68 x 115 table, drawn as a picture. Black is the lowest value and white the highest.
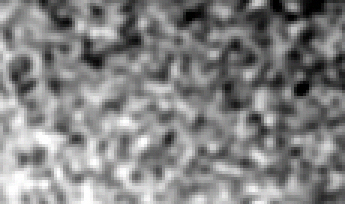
Slope: up to the bottom left. Stripes: none. Mirror symmetry: none. Average level on the scale: 50%.
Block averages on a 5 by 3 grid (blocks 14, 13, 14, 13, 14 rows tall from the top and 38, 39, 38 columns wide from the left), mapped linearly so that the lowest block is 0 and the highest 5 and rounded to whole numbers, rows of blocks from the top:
2 1 0 | 2 2 0 | 3 3 1 | 4 3 2 | 5 4 2
